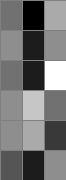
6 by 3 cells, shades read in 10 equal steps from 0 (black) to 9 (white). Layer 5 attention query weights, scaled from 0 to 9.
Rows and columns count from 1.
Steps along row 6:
down up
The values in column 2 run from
0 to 7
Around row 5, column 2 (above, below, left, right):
7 1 5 2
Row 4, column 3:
4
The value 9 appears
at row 3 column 3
